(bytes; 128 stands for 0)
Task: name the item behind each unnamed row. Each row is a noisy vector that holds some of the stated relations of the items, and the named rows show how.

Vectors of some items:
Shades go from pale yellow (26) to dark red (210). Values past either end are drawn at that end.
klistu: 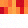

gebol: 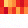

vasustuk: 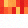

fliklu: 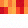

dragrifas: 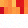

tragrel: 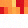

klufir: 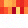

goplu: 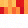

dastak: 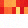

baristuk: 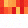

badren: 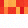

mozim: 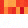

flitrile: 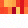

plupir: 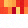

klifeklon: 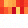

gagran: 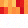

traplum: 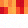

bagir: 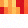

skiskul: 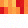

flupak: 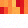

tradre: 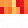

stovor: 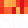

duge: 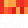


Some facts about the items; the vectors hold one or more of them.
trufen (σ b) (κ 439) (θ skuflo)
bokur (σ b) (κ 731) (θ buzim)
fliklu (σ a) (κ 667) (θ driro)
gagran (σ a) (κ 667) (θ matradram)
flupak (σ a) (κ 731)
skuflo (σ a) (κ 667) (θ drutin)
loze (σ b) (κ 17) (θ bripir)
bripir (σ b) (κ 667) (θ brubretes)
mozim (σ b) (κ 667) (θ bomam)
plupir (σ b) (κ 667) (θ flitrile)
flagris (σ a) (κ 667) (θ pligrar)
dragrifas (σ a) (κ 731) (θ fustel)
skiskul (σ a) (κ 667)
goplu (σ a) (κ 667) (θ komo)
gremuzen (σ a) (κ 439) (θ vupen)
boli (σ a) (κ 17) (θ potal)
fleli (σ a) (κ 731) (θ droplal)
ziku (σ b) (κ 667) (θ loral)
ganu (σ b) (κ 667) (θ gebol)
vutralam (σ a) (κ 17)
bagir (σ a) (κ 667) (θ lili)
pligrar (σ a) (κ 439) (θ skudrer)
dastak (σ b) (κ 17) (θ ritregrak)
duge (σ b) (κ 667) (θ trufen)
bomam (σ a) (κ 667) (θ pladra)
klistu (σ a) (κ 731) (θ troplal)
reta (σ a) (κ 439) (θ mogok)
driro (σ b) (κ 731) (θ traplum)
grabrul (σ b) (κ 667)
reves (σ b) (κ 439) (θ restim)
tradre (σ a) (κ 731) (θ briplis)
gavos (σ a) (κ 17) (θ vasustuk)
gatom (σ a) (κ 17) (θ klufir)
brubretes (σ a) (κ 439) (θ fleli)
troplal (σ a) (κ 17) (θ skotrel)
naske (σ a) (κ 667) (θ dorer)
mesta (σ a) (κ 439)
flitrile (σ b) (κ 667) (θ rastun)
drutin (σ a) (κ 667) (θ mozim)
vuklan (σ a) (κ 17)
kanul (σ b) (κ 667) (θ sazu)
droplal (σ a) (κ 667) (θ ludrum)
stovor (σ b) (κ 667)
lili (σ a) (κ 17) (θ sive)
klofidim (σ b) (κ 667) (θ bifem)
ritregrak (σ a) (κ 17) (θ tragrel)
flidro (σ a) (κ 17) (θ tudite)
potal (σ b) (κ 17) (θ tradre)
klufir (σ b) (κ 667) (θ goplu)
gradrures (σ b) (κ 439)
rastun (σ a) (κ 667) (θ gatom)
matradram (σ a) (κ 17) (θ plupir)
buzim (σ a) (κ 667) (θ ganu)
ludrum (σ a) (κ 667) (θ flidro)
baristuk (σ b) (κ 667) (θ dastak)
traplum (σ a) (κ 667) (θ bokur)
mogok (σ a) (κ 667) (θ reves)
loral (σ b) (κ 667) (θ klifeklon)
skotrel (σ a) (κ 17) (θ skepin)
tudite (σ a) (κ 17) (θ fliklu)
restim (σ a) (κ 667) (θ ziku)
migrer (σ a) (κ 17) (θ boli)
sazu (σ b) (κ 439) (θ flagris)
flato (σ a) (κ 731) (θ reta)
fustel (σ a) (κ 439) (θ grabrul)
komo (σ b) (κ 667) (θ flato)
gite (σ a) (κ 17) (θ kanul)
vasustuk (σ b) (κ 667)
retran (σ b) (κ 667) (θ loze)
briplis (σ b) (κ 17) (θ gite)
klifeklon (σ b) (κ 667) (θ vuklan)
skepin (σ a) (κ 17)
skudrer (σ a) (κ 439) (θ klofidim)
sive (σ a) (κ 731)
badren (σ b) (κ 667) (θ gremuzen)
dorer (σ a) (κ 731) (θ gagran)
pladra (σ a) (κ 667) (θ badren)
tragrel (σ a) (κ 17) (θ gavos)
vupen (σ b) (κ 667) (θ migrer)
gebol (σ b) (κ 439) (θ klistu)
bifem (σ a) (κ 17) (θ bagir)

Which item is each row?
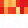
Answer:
briplis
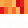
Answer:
flato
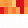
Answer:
matradram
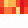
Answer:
klofidim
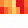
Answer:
flagris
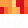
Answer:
sive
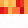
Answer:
reta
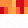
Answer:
troplal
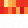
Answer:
gradrures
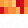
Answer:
vuklan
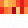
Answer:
komo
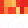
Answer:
potal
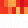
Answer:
loze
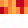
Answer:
tudite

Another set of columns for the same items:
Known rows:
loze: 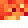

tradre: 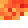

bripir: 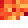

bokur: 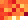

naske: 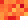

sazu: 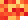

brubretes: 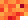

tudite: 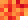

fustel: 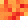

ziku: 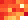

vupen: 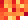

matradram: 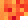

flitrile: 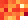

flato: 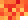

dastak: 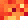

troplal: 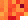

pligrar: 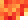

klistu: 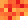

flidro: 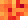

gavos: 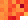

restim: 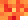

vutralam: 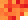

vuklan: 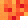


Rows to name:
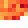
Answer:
migrer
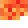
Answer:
dorer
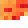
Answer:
boli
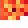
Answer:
potal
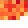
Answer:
gatom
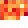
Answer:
reves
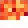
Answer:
trufen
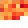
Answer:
gremuzen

